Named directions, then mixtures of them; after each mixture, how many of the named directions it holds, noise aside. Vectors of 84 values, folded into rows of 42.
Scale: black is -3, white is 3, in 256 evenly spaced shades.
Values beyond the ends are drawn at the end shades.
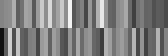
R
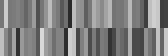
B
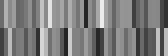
two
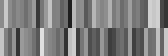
one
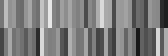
two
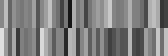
one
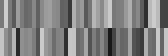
one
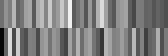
one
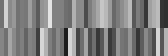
two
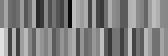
two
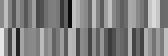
two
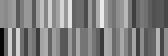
one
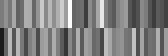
one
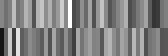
two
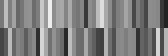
two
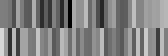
one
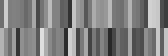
one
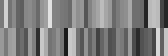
two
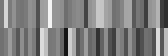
two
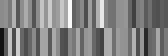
one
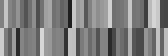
one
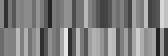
two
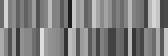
one
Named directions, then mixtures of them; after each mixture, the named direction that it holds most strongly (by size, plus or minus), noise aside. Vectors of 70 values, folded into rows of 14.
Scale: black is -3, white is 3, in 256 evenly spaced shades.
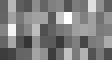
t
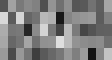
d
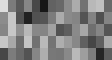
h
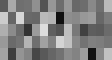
d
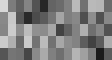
h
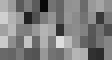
h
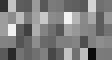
t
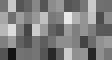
t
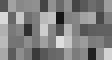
d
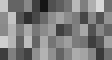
h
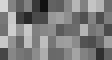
h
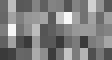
t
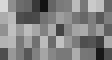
h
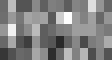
t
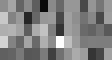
d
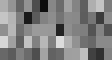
h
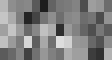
h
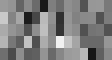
d
